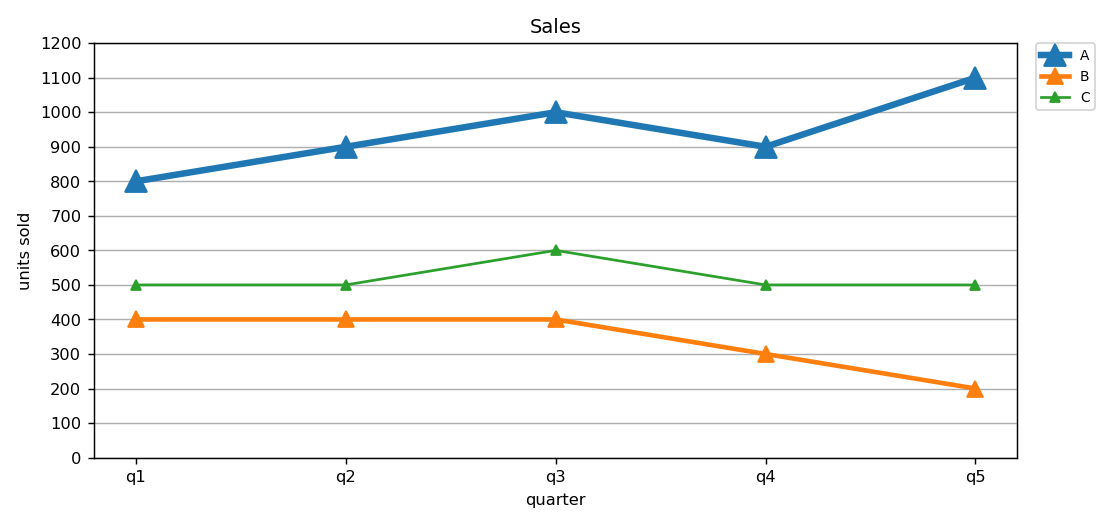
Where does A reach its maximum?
q5
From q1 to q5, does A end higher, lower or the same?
higher
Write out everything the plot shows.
Title: Sales
x-axis: quarter, ticks q1 q2 q3 q4 q5
y-axis: units sold, ticks 0 100 200 300 400 500 600 700 800 900 1000 1100 1200
Legend: A, B, C
Values:
A: 800 900 1000 900 1100
B: 400 400 400 300 200
C: 500 500 600 500 500
